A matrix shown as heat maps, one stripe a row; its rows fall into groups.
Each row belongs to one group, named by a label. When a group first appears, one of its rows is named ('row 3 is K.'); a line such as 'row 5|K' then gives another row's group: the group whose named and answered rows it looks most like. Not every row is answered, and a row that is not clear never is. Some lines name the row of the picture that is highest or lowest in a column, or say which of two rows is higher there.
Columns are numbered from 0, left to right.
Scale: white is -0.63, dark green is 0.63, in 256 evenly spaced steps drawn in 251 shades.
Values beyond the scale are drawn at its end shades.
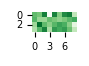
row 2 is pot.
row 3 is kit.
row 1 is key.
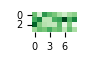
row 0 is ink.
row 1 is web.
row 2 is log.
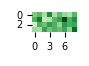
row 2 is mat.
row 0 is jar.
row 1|web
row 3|mat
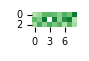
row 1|kit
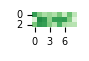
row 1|pot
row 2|pot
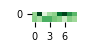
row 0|web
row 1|ink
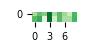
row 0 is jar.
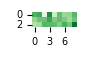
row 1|jar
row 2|mat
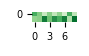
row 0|log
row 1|mat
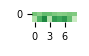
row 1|kit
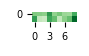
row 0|jar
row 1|key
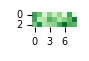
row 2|web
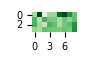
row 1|ink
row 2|key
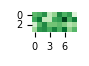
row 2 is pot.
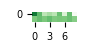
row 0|log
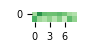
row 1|log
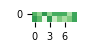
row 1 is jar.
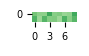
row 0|jar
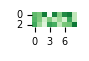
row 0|kit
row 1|log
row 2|key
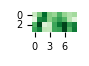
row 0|pot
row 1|pot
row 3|web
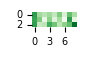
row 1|log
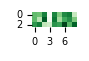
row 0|kit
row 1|kit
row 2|web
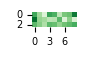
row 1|log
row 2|key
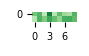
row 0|jar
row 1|mat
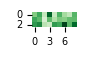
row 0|jar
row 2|web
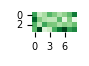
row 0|key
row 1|log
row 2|ink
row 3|web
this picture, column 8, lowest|1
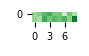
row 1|mat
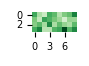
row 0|key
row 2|jar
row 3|web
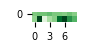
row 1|web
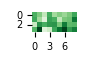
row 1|key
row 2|mat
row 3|web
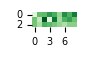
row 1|kit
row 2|ink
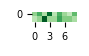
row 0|jar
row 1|pot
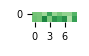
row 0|jar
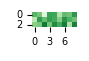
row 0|key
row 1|mat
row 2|mat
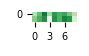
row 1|kit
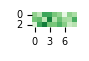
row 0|ink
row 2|pot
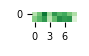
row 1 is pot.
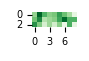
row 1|web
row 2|log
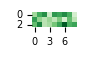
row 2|web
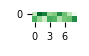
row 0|pot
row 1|key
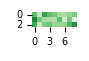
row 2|key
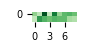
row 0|kit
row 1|pot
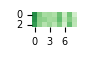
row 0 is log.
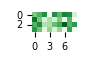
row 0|kit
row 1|log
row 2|web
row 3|log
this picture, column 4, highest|0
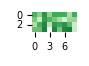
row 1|ink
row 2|kit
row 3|kit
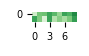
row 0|mat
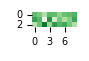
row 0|key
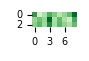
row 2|jar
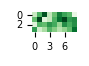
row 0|pot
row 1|web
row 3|key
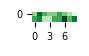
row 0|pot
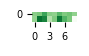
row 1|pot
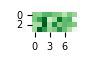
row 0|ink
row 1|pot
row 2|kit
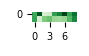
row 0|web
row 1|key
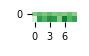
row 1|mat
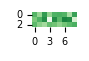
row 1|kit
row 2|key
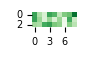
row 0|key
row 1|log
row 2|ink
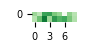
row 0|ink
